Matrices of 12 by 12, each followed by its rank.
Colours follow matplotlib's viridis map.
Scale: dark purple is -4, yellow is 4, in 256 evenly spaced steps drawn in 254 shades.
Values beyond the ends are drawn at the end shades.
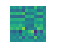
two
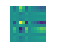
one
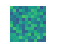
full rank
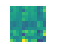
two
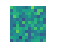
full rank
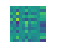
two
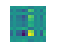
one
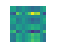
one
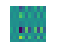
one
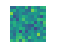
full rank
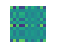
one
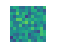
full rank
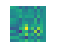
two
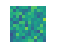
full rank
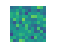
full rank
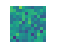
full rank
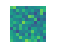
full rank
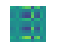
one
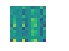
two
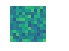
full rank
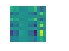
one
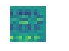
two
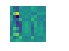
two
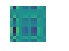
one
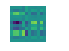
two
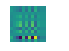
one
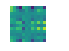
two
